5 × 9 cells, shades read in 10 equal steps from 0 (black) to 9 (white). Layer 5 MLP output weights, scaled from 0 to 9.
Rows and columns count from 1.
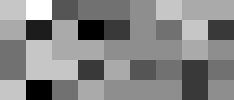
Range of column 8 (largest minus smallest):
5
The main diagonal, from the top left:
7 1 6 2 5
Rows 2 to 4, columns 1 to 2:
6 1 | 4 7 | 4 7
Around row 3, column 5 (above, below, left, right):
2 6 6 5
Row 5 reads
7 0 4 6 5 5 5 2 5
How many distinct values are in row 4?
5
